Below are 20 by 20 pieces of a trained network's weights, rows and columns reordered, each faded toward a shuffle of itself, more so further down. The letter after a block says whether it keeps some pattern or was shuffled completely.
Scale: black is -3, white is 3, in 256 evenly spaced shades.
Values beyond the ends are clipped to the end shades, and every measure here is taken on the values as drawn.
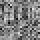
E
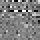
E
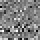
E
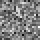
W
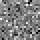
W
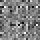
E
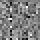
E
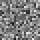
W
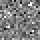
W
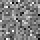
W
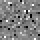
W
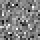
W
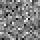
W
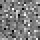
W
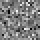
W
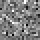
W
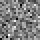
W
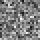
W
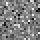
W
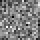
W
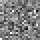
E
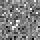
W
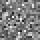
W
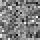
E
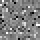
W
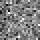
W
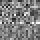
E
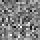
E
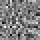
E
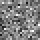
W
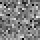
W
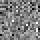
E
